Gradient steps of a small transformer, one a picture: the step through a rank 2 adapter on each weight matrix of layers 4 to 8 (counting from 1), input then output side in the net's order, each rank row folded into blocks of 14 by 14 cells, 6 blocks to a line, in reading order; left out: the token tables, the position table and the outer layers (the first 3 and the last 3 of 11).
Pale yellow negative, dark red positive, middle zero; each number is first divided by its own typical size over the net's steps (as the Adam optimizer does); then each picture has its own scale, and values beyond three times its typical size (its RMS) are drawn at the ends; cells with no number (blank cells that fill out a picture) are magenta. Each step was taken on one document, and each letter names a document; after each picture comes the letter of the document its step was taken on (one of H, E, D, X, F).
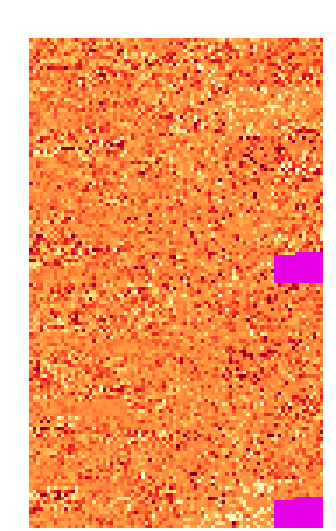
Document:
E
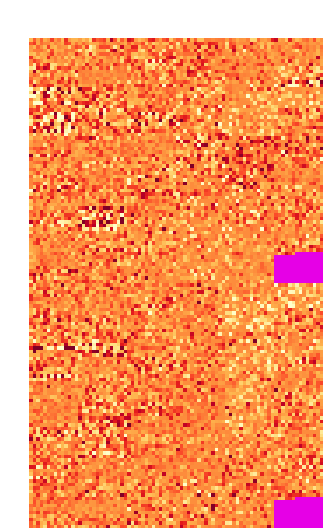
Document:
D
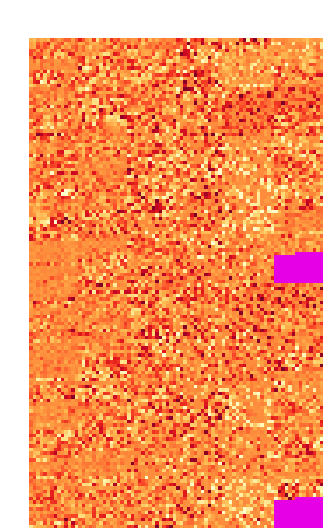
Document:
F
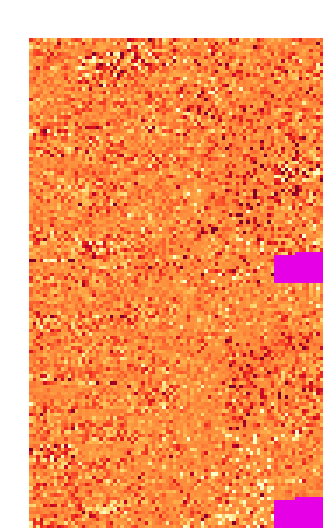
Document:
E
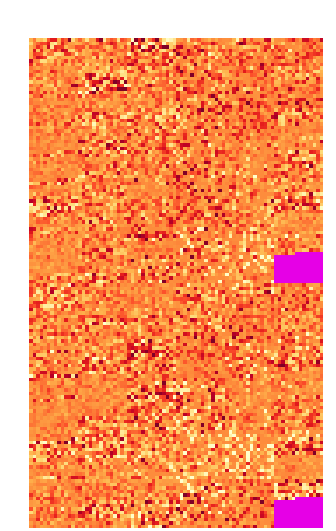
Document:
F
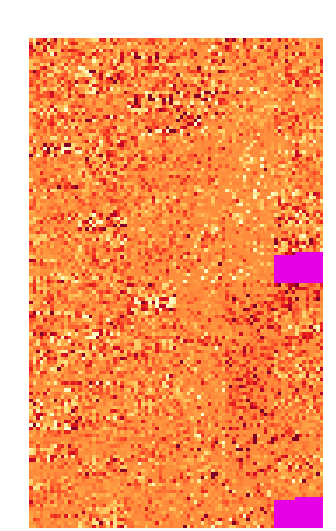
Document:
E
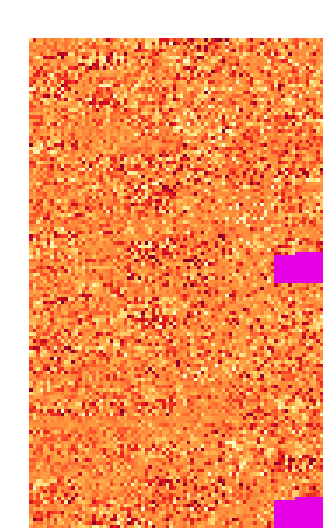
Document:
D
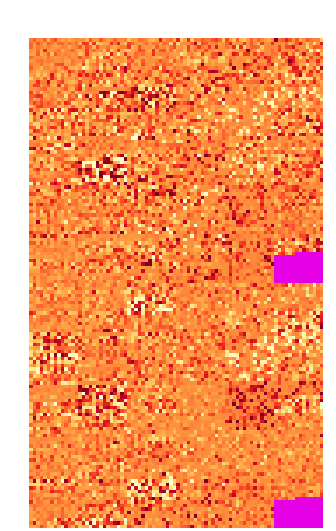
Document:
D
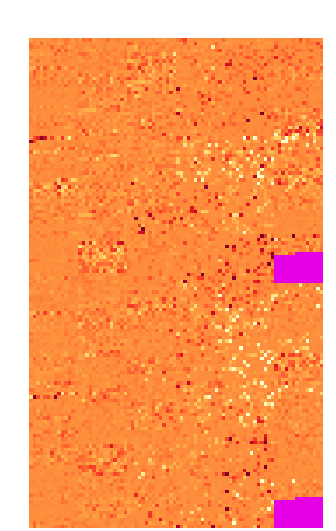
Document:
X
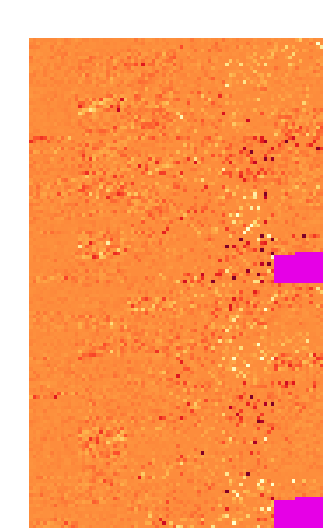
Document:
X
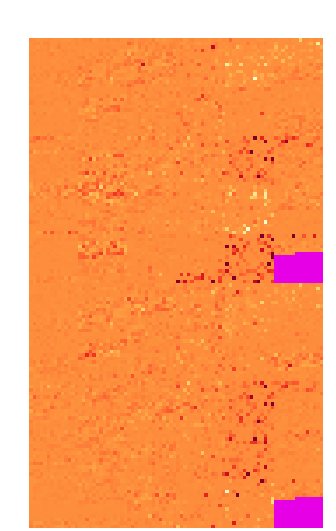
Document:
X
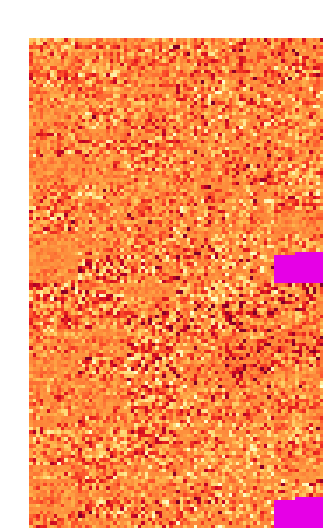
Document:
F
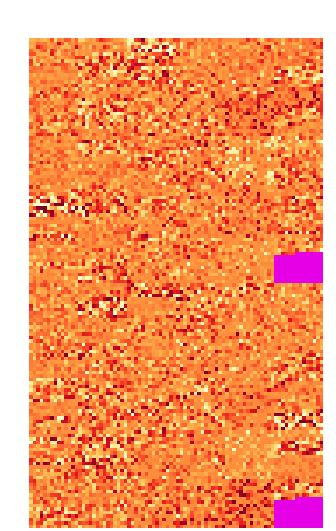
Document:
F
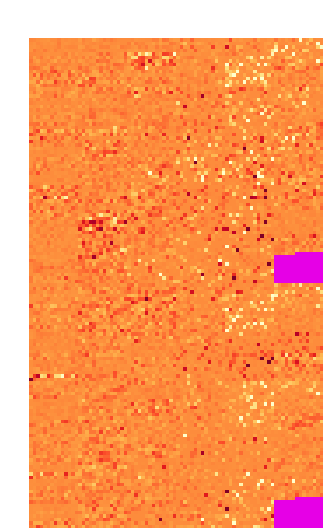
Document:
X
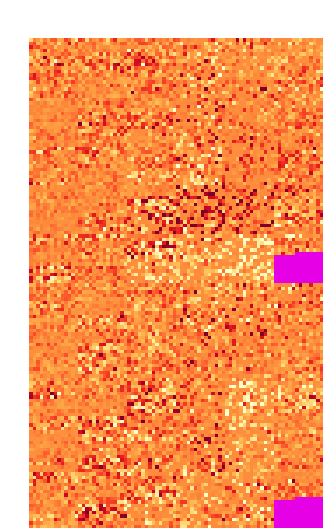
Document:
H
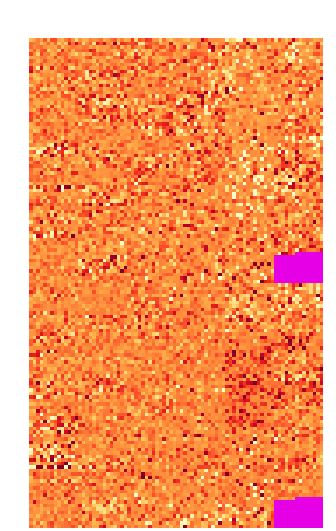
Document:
E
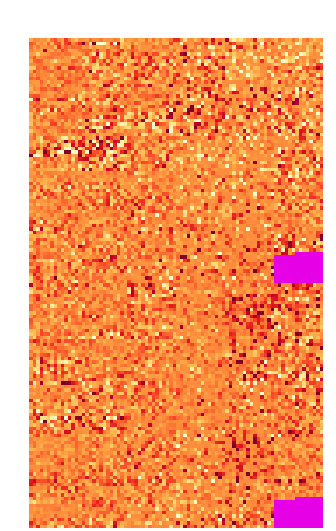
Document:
E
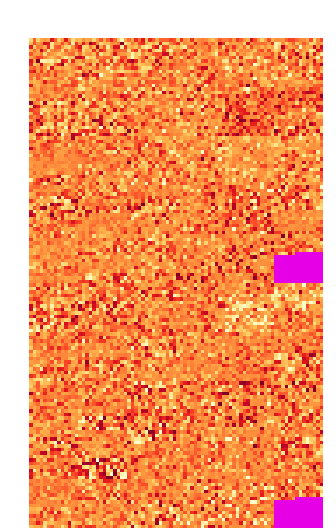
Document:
F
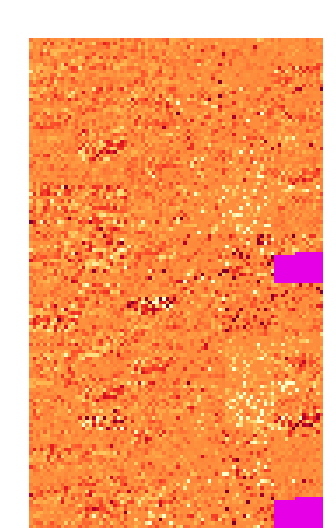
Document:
X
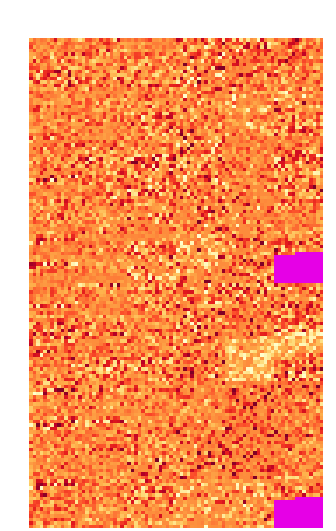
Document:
H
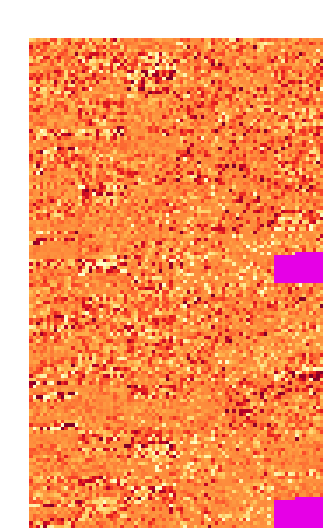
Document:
H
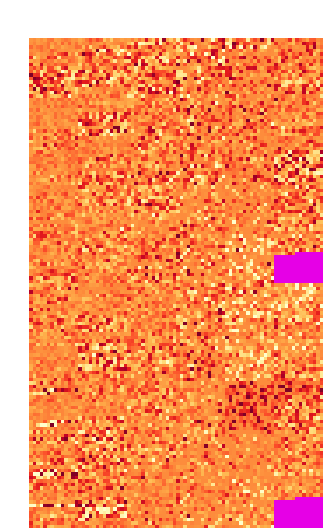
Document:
H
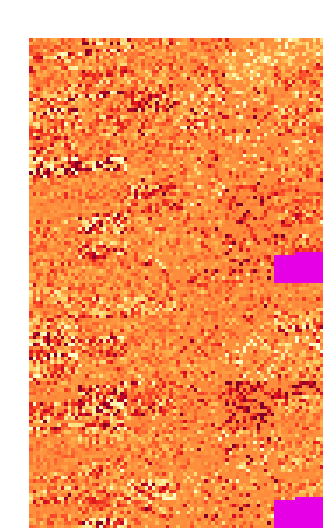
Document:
D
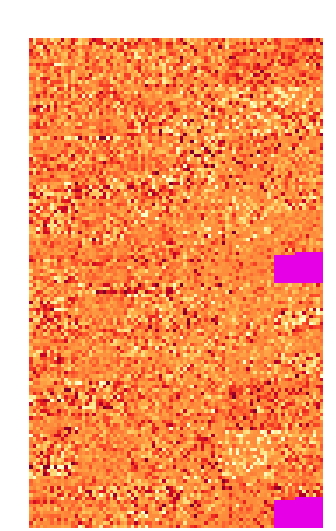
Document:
D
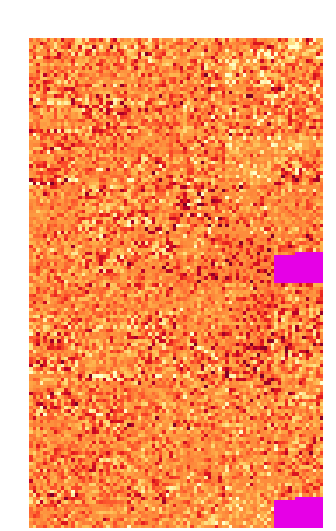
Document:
D
